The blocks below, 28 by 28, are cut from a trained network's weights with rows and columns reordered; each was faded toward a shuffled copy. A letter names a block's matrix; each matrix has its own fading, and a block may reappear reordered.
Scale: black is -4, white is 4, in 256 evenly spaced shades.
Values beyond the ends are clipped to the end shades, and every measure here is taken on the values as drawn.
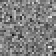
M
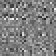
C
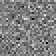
M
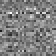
C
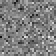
M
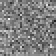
M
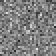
M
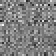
C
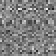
C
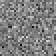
M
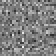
C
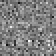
M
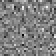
C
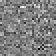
C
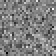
M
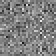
M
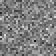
M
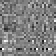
C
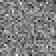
M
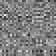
C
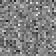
M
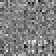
C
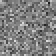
M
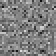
C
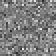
M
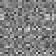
C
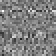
C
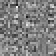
C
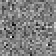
M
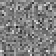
M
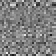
C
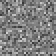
M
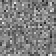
M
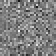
C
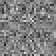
C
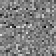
M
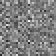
C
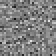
M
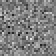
M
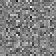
C
